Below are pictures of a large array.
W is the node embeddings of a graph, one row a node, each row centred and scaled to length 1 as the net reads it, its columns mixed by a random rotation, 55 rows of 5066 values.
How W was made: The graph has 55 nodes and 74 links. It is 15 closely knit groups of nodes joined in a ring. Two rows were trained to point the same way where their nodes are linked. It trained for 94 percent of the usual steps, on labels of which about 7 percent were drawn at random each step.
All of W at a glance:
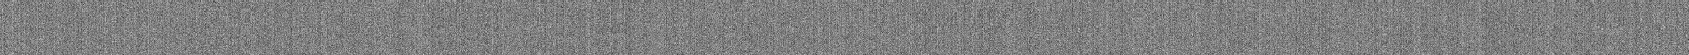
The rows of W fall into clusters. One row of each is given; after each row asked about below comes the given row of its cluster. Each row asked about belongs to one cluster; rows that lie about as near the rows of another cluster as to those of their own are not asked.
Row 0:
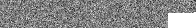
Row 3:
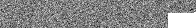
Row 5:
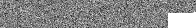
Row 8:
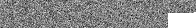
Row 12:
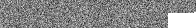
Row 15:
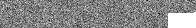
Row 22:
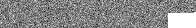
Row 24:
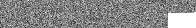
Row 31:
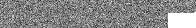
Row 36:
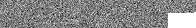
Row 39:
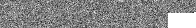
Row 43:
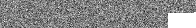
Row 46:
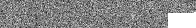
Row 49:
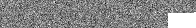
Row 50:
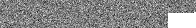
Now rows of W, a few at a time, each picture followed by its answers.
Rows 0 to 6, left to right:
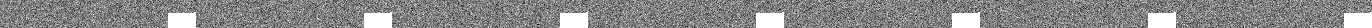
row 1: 0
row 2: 49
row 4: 8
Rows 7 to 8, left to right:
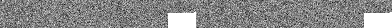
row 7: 3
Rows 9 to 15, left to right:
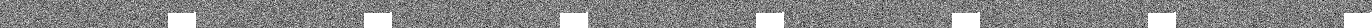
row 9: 50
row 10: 50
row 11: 31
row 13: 22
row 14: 15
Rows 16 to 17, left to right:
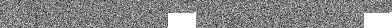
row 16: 46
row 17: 22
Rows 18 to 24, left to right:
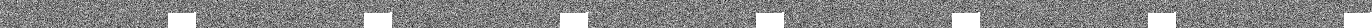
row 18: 12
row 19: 24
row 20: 22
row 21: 49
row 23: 39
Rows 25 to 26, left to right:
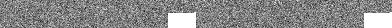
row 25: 43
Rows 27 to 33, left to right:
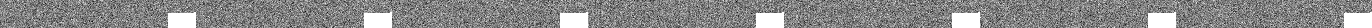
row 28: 31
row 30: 8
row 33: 15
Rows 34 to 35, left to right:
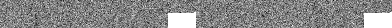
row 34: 46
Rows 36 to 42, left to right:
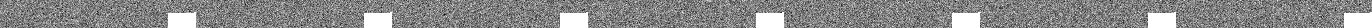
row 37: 12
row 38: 3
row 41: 49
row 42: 43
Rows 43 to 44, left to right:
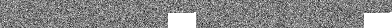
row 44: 36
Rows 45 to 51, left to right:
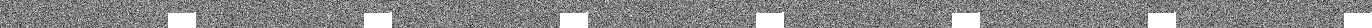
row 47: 15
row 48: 24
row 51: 39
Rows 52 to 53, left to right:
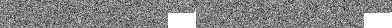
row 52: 31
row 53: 0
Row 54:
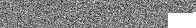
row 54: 5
